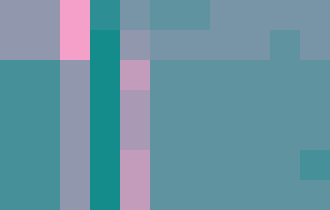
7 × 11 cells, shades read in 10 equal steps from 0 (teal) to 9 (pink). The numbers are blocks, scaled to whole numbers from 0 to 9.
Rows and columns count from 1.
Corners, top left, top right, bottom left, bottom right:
5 4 2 3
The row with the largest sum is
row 2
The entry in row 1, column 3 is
9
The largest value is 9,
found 2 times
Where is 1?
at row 1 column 4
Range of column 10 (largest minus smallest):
1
